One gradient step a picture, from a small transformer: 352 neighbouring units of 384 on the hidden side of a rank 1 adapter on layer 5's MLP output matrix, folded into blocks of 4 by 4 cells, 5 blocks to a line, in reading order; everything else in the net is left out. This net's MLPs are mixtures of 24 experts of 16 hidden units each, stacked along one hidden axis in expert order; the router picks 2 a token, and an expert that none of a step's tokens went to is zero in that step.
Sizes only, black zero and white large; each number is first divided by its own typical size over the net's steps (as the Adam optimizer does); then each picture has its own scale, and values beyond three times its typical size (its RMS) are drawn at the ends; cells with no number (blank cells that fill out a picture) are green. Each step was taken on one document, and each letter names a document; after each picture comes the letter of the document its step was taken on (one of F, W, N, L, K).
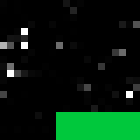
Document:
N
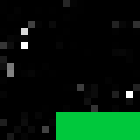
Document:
N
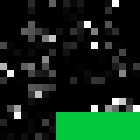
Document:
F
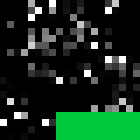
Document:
F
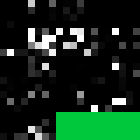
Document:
F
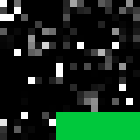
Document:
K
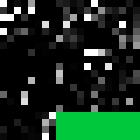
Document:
K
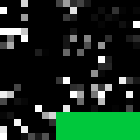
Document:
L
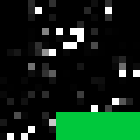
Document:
F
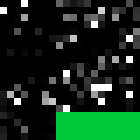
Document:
L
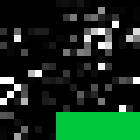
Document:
L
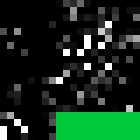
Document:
L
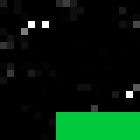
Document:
N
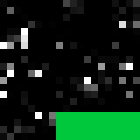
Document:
N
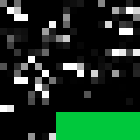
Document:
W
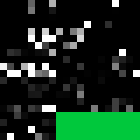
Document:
F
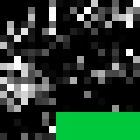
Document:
W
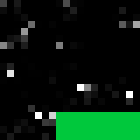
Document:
N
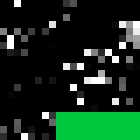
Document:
L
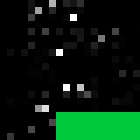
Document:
F
